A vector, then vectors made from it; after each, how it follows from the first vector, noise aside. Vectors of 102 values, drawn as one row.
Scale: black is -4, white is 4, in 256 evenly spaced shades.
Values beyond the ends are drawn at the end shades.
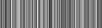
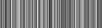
copied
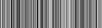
negated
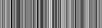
negated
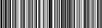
scaled up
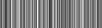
copied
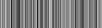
negated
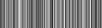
reversed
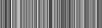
copied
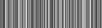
reversed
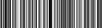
scaled up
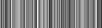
copied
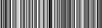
scaled up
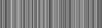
shrunk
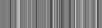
partly zeroed
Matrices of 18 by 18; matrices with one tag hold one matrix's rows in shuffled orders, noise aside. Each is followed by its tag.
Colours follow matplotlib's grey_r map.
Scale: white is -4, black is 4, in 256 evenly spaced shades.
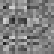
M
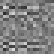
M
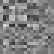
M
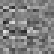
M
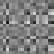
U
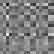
U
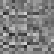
M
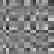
U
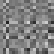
U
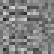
M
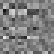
M
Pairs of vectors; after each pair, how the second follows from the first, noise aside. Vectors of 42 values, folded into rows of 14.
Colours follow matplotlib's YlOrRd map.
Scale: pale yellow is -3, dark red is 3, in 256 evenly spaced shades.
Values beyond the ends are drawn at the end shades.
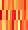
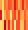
shuffled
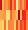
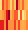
negated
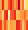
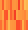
shrunk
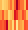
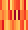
shuffled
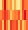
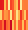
shuffled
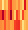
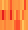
shrunk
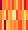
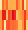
negated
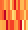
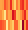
negated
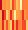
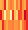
shuffled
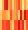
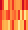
negated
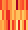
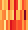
shuffled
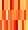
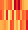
shuffled
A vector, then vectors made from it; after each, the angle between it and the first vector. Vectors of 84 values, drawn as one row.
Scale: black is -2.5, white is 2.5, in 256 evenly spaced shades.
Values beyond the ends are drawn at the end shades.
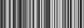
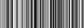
nearly opposite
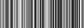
nearly opposite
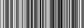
nearly opposite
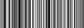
partly aligned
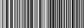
partly opposed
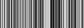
partly opposed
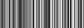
nearly parallel
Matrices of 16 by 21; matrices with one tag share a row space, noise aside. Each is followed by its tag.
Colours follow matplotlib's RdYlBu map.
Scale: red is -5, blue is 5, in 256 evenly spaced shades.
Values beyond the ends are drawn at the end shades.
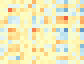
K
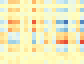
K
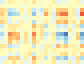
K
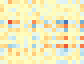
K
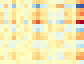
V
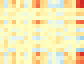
V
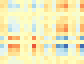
K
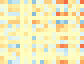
K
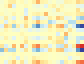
V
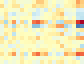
V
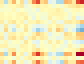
V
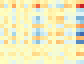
V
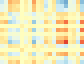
K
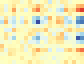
V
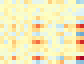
V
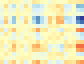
V
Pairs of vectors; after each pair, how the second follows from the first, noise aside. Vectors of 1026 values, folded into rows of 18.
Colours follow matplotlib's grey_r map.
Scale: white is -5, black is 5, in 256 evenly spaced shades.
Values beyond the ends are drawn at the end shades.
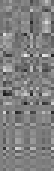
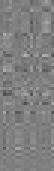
shrunk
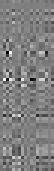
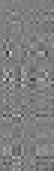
shrunk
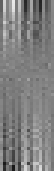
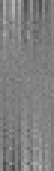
shrunk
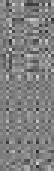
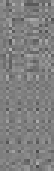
shrunk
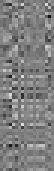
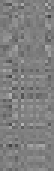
shrunk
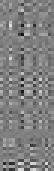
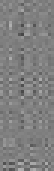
shrunk
